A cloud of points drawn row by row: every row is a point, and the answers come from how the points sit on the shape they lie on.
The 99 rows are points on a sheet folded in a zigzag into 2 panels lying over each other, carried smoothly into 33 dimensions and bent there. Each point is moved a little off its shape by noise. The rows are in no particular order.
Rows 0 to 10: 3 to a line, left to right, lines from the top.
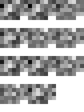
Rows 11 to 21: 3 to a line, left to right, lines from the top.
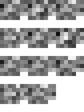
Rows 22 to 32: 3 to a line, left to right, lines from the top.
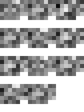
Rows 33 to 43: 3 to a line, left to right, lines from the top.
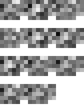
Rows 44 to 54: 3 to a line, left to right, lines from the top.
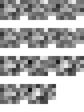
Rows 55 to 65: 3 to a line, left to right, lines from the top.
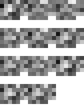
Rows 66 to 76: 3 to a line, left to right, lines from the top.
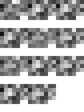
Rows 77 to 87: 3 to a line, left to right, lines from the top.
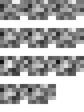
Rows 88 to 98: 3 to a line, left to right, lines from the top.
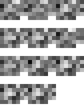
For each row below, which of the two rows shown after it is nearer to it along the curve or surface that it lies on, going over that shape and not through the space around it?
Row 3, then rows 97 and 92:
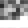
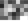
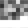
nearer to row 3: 97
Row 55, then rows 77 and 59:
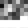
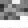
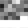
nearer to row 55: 59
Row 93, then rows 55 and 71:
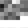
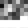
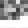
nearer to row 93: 55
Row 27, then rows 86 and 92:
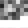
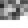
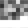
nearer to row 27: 92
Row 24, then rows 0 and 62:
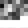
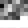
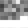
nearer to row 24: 0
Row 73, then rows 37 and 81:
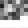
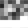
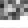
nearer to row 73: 81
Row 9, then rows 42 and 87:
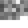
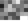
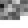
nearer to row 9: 42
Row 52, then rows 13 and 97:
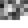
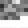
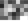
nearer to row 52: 97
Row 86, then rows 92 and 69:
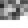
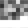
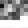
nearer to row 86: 69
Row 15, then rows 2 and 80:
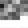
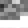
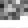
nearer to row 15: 2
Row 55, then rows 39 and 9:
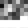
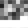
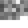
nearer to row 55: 39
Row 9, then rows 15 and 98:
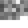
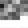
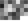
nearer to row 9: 98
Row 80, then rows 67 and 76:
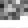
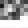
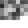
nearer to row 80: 67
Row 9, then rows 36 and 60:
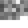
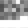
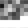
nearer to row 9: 36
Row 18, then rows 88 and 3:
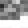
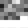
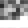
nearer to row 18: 3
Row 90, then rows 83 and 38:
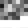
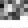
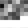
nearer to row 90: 83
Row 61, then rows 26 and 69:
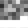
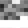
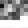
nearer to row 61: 26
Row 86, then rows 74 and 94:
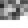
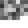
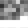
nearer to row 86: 94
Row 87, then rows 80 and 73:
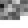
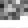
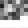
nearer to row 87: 73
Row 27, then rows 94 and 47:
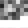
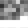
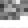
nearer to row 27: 47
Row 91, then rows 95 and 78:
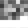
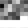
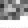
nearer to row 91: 78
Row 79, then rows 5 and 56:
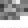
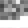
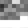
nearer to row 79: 5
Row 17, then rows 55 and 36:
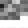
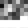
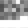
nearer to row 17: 55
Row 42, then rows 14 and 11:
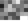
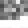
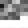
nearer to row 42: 14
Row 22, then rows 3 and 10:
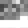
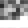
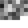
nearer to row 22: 3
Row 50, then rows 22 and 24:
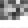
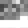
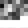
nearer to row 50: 24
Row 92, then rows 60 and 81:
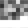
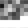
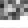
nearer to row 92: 81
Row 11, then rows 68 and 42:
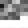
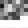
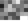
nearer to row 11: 68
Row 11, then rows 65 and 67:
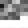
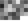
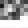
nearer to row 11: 67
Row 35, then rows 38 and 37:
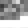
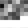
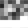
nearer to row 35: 38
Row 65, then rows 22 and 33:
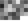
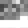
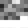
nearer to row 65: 33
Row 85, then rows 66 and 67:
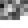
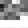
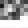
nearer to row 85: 67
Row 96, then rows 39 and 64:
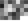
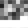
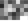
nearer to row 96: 39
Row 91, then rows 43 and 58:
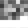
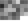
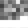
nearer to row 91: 58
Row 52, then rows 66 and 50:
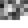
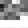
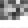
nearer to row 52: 50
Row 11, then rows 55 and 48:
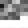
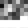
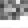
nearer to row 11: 55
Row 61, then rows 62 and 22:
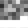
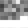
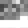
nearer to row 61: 62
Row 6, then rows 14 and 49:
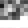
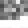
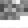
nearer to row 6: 14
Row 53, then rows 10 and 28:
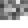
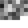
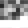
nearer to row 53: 10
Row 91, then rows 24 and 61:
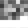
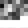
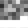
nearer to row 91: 61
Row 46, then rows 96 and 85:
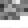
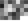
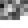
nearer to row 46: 96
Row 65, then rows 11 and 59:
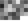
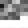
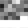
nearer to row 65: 59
